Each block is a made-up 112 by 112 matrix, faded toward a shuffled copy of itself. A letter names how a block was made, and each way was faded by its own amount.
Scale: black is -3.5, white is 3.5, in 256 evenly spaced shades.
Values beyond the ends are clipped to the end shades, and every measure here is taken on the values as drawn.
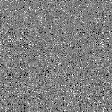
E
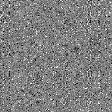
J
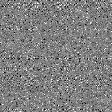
E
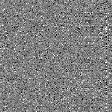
J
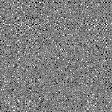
E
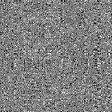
J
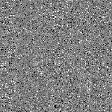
J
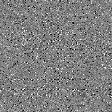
E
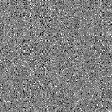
J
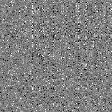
J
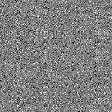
J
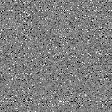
E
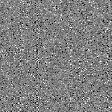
J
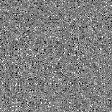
E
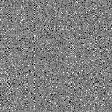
J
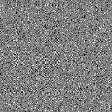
J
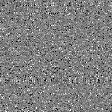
E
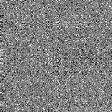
J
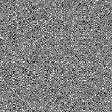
J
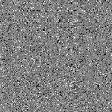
E
